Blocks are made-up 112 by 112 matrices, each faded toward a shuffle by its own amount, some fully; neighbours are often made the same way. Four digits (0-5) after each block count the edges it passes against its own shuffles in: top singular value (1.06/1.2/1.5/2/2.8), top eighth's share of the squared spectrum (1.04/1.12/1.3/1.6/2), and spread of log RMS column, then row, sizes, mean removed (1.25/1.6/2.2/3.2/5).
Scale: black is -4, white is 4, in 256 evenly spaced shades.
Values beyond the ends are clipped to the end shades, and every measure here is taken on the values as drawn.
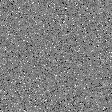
1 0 0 0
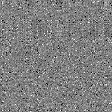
4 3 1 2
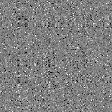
4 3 2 2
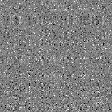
4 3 2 2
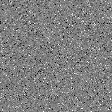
3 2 0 1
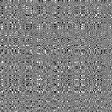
5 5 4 4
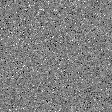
0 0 0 0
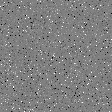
0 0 0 0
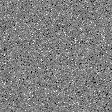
2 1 0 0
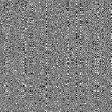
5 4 3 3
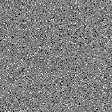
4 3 2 1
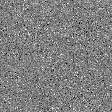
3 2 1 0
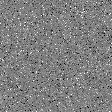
0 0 0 0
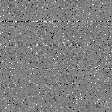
4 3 1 2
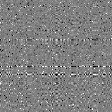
5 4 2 3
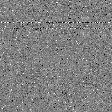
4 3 0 2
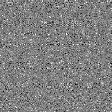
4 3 1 2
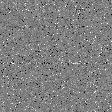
1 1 0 1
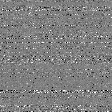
2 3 0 4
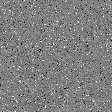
0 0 0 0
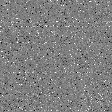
1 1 0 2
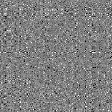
4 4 2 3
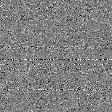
2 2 0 3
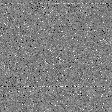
2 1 0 1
